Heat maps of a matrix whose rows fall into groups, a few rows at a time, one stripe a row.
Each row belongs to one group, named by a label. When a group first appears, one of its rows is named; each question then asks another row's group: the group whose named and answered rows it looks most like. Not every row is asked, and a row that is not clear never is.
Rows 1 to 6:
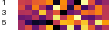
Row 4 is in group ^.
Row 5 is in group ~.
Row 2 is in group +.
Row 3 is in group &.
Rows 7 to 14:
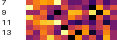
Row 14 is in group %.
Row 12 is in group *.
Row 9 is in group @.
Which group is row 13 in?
+
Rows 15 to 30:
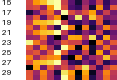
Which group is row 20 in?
+
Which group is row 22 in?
@
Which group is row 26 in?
%
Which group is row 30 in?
+
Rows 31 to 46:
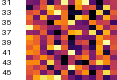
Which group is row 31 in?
^
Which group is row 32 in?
%
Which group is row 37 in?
@
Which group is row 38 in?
&
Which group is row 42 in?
*
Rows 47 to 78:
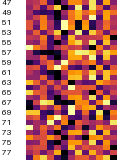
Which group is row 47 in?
@
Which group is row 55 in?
@
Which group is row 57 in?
~
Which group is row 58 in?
@
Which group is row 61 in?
~
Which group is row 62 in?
@
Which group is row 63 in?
&
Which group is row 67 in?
*
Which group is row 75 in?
@
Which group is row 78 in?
*
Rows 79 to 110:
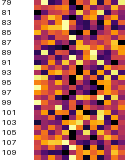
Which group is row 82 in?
*
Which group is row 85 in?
%
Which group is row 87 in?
*
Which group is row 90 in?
^
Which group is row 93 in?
%
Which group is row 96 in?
&
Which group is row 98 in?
@
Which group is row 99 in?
&
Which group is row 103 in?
^
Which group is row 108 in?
+
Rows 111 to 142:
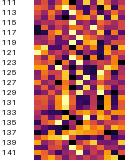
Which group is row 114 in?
@
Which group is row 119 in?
^
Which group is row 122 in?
+
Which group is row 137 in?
^
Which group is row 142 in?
*
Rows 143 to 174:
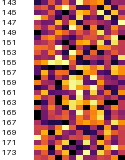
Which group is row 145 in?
@
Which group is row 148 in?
+
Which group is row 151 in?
@
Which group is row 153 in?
+
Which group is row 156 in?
~
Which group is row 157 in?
%
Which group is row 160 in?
^
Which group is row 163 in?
^
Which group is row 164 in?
+
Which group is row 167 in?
~
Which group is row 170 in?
&
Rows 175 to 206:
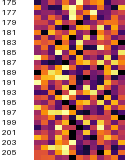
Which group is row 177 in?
^
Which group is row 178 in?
+
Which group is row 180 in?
@
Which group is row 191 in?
&
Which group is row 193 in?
^
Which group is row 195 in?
@
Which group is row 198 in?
*
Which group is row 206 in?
*
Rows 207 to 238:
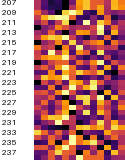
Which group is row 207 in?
~
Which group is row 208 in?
~
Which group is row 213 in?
@
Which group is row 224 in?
^
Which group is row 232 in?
~
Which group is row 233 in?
&
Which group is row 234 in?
+
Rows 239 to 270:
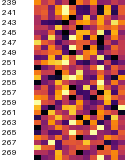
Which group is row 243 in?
~
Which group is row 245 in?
@
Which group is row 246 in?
+
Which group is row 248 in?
+
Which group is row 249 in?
*
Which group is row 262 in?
%
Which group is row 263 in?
+
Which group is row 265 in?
^
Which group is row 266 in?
&
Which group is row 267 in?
^
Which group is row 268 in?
&
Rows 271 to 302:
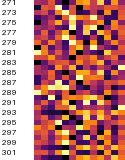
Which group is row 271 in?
@
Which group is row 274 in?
^
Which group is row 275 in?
%
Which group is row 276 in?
^
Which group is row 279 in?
+
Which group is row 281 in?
&
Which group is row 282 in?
*
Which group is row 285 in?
@
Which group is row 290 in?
^
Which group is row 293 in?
~
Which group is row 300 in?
~
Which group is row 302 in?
~
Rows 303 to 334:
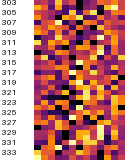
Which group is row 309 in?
&
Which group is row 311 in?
%
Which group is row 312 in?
@
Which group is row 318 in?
*
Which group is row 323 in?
%
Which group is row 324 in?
*
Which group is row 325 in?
~
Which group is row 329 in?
@
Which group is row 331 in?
^
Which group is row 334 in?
&
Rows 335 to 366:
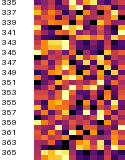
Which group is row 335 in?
^
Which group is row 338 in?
*
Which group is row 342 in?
~
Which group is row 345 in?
&
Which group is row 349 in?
%
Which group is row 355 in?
%
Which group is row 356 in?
%
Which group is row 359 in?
&
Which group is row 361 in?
+
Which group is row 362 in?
%
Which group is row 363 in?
@
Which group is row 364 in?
~
